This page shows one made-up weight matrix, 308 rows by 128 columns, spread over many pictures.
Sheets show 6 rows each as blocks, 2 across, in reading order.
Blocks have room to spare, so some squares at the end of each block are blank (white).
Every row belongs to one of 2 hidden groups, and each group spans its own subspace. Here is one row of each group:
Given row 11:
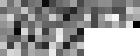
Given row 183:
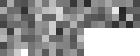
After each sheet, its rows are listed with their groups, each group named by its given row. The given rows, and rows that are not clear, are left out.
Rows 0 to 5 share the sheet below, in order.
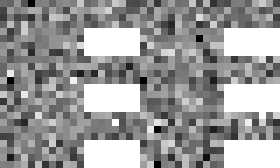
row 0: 11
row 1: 183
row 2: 11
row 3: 11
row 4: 183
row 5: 11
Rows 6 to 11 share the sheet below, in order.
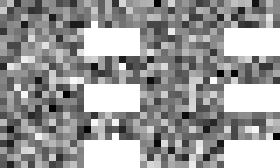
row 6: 11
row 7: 11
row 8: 11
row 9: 11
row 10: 11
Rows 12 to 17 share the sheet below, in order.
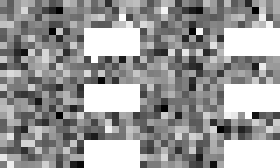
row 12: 183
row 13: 183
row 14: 11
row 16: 11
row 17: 11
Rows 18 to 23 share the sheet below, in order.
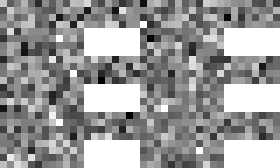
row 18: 183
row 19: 11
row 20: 11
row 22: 183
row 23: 183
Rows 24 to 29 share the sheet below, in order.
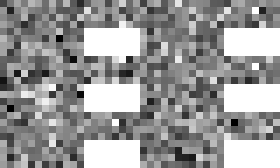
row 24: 183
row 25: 183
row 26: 11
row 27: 183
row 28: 183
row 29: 11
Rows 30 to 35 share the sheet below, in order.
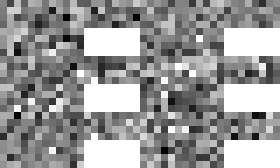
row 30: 11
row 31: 183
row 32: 11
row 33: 11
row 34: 11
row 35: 11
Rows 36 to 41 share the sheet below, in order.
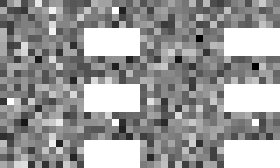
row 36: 183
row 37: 183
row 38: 183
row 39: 183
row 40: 183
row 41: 183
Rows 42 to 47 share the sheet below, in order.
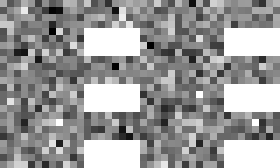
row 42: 183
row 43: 183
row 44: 183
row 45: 183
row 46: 183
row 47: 183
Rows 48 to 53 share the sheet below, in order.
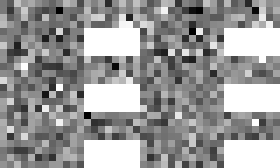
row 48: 183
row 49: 183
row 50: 183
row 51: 11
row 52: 11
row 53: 183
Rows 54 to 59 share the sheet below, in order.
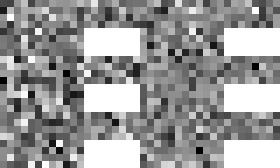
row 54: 11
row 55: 183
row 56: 11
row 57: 183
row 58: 183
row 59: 183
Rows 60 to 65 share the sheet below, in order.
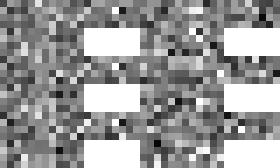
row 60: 183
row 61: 183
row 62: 183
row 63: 11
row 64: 183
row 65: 11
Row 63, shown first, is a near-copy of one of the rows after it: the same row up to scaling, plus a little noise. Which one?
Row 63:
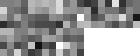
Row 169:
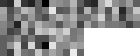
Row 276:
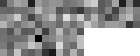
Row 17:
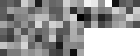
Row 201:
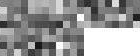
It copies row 201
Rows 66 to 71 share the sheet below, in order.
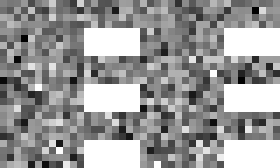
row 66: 11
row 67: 183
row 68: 11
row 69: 11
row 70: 183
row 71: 11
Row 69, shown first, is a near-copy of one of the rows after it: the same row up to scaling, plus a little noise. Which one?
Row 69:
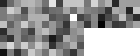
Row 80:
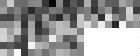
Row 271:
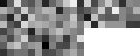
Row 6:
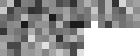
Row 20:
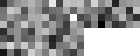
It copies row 20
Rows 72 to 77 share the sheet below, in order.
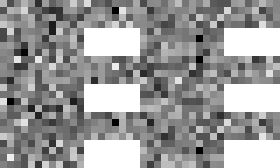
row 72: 183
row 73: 183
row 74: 183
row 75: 11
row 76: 183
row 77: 183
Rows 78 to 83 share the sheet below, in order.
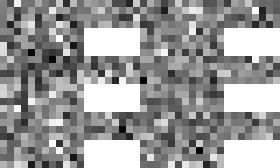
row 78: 183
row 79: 183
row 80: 11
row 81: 11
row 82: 183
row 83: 183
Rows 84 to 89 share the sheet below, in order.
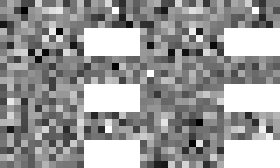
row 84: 183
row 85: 183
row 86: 183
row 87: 11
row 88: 11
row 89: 183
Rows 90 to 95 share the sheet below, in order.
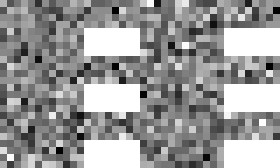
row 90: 183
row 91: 11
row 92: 183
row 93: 11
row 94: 183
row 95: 11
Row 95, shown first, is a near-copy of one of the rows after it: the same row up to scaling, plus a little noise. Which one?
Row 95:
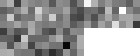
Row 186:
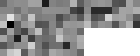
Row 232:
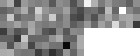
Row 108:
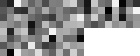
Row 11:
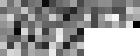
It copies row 232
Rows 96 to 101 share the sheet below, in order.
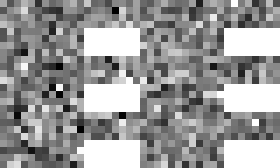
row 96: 183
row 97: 11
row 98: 183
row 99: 11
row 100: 11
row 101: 183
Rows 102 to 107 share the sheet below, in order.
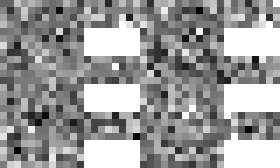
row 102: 183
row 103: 183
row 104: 183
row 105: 11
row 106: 11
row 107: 11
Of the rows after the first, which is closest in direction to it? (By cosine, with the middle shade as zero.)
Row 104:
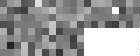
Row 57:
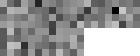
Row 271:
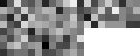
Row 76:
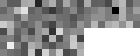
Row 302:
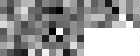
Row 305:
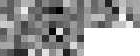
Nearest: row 271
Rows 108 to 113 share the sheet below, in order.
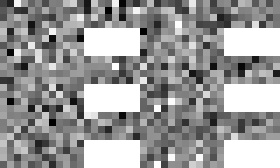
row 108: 11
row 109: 11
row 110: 183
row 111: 11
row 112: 11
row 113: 11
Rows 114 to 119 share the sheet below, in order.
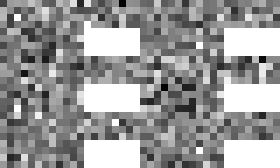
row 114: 11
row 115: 11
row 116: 11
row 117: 11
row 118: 183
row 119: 183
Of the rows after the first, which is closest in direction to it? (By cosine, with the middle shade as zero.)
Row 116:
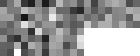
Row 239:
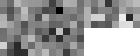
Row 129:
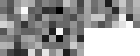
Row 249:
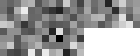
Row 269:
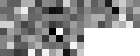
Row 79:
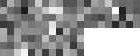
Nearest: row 79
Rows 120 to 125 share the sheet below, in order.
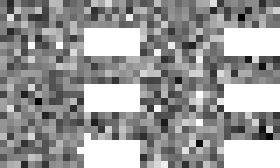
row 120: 11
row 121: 11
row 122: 11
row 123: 11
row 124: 11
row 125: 183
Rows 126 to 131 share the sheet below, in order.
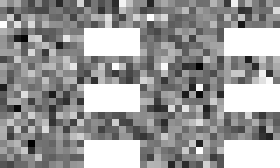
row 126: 11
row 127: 11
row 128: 11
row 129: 183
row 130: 11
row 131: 183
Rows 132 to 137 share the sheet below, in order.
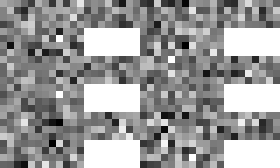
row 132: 183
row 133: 11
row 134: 183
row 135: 11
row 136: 183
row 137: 11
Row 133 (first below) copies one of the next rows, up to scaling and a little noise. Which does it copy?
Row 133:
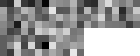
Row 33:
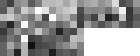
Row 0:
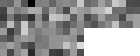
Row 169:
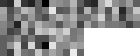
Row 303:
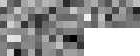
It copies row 169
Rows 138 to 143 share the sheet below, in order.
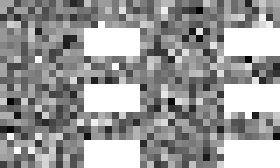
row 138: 11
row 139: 183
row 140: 183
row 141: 11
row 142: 11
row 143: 11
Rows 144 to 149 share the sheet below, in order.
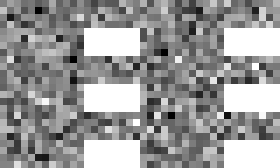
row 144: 11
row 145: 183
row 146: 11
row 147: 183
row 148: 11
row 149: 11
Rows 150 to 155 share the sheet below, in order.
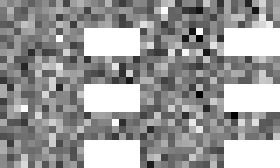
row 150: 183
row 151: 183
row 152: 183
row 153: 183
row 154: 183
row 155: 11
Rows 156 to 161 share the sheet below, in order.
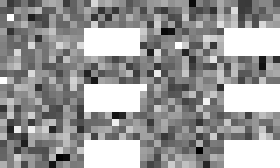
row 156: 11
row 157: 11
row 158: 11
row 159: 11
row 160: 11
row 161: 183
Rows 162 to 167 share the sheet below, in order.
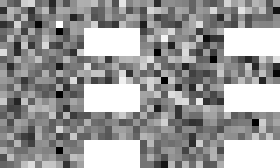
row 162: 11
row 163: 11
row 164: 183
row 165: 11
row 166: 183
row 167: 183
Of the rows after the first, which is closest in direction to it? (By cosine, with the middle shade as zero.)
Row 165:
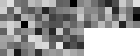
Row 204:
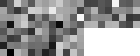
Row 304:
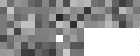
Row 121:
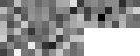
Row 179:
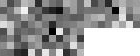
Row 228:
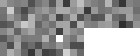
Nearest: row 179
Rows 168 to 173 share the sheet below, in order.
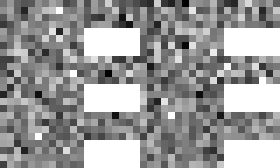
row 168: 183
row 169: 11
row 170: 11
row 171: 183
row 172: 11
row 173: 11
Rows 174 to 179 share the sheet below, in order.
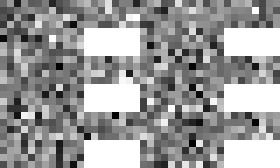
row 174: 11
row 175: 183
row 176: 183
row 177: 183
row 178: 11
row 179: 183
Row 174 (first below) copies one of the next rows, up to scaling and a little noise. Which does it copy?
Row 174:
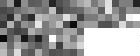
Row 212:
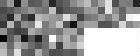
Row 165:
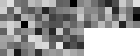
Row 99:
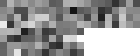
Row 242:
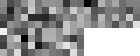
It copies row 212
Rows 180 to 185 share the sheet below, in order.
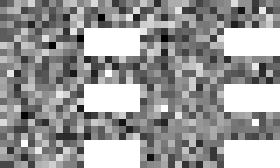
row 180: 11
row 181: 11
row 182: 11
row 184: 11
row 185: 183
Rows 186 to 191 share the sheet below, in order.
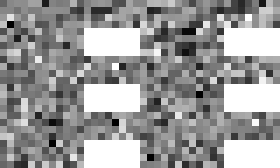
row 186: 11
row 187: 11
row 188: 183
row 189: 183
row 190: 183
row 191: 183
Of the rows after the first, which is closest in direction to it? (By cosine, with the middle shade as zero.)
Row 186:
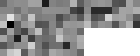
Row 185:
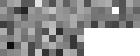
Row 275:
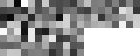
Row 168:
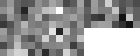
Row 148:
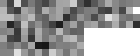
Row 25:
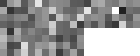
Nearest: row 148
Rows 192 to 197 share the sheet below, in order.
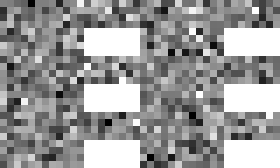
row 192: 11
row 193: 183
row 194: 183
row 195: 183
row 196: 11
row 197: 183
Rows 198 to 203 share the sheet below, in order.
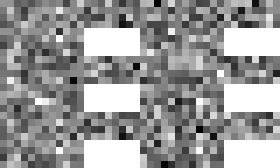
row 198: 183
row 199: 11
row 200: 11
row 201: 11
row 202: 183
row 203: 183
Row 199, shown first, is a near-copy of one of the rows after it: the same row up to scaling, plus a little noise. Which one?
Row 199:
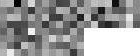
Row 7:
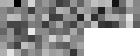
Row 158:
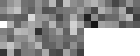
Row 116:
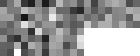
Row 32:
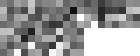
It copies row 7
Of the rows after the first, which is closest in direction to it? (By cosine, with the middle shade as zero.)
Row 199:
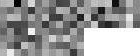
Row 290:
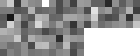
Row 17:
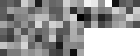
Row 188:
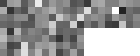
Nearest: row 17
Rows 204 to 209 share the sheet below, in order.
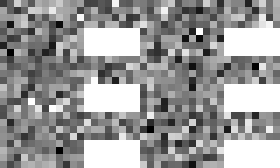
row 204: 11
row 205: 183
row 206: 11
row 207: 183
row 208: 183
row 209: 11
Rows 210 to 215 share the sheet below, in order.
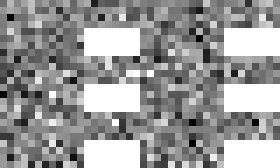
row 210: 11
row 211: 183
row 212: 11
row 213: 11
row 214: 183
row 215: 183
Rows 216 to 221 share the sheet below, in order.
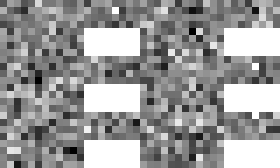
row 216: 183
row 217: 183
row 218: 11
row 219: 183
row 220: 11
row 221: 11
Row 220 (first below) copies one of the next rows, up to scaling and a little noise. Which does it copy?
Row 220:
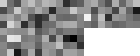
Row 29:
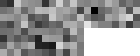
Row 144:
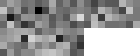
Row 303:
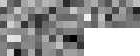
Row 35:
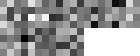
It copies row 303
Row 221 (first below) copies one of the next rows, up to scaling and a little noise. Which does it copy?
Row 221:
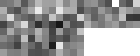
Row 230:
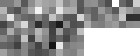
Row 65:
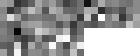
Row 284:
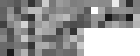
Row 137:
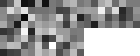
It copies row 230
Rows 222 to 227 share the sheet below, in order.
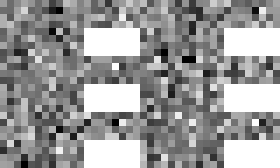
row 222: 183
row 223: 183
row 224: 183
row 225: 11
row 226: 183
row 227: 183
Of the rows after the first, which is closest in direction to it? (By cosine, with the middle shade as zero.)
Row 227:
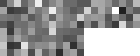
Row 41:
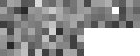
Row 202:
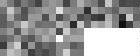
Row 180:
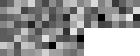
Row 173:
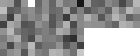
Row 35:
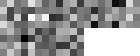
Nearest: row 41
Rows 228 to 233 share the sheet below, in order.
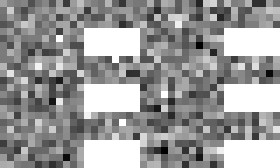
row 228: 183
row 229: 11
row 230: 11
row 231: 11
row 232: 11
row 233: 11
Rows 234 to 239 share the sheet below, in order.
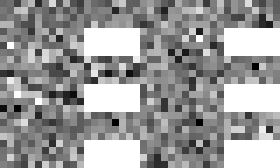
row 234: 183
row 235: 183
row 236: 11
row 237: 183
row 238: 183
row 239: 183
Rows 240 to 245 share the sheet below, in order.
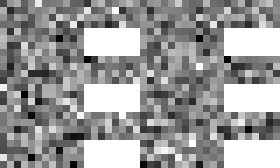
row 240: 183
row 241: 183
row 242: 11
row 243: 11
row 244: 11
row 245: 11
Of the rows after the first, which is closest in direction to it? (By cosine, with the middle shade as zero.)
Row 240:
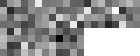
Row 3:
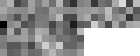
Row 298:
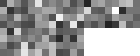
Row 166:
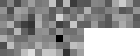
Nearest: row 298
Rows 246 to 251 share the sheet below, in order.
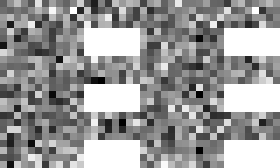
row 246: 11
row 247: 183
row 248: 11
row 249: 183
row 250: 11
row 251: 183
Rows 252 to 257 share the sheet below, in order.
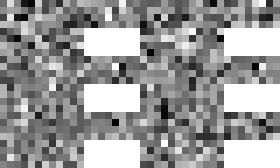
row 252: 11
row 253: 11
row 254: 183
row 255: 183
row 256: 183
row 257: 11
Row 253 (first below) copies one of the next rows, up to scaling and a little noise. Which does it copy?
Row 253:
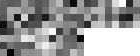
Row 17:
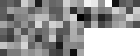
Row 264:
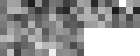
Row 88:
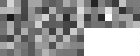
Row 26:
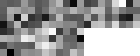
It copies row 26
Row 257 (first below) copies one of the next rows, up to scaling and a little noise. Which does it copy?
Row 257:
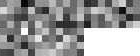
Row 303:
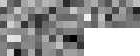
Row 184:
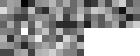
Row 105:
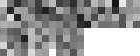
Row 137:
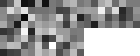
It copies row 184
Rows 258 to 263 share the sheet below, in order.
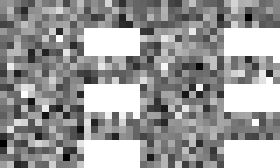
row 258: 183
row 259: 11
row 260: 11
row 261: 183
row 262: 11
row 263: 183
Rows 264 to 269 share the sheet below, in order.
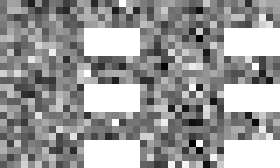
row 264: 11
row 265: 183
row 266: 11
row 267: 183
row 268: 183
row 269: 183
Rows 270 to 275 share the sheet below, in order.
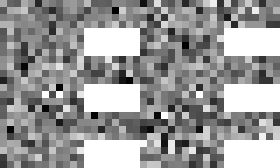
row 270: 183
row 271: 11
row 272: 183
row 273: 183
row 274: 11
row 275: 11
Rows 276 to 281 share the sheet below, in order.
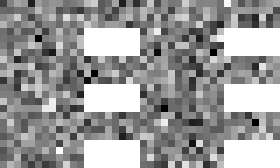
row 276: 11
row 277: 11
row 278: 11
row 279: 183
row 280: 183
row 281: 183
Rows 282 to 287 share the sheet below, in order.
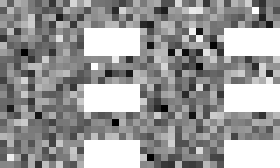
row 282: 183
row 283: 183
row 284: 11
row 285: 183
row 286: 183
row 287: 183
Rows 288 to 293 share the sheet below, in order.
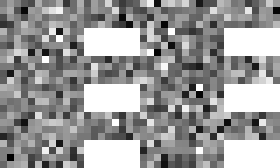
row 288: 183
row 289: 11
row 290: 11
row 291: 183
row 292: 183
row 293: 183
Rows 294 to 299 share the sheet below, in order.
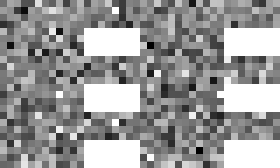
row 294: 183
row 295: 183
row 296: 183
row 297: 11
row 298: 183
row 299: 183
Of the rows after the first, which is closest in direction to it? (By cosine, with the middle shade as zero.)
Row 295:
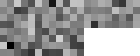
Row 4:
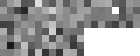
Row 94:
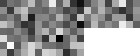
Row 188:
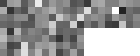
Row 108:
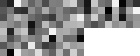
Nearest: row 4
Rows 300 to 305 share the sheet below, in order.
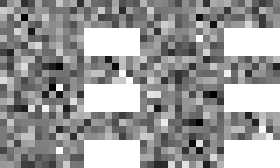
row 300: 11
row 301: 183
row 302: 183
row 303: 11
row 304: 183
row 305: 183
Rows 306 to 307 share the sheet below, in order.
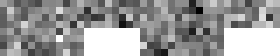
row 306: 183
